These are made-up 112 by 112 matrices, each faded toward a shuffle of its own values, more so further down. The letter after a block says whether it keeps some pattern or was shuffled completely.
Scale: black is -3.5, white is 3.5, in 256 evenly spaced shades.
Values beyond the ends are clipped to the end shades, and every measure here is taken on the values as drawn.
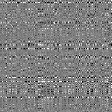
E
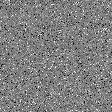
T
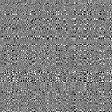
E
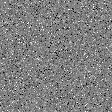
T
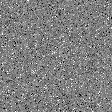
T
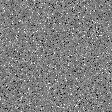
T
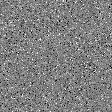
T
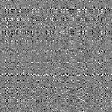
E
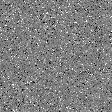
T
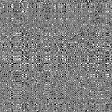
E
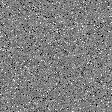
T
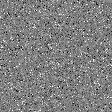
T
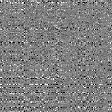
E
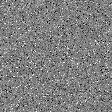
T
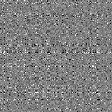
E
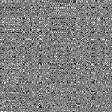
E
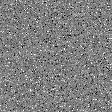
T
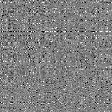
E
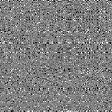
E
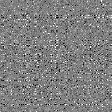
E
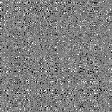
E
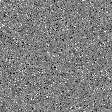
T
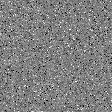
T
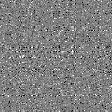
E
